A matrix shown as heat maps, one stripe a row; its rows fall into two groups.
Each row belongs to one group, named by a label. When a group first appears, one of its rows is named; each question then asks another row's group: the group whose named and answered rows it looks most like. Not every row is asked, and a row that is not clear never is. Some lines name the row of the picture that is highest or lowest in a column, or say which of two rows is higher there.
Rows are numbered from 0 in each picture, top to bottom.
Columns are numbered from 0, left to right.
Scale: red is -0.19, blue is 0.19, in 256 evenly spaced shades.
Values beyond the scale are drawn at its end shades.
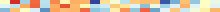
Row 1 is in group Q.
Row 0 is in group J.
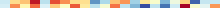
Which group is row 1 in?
Q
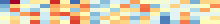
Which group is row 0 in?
J
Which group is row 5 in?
Q
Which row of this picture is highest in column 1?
3
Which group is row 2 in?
J
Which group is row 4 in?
Q
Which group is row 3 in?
Q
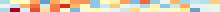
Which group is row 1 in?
Q
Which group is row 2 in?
J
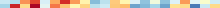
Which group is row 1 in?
Q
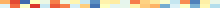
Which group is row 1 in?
J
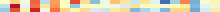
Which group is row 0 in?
Q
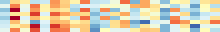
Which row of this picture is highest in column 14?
5
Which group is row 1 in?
J
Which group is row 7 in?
J
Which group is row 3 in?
Q
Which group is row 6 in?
Q
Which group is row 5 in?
Q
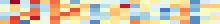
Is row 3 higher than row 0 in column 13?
Yes
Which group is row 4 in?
Q
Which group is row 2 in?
Q
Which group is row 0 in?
J
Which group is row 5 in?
J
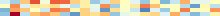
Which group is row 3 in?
J
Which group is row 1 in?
J
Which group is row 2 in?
Q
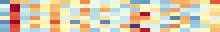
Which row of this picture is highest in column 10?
5
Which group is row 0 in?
Q
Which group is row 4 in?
J
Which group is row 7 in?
J
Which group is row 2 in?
J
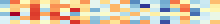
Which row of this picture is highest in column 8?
3
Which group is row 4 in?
Q
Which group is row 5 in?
Q
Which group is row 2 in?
Q
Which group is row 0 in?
Q
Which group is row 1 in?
Q
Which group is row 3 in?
J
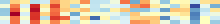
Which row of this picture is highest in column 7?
3
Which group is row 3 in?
J
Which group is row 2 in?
Q
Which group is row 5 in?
J
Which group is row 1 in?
J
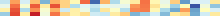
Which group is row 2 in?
J
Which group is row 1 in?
J
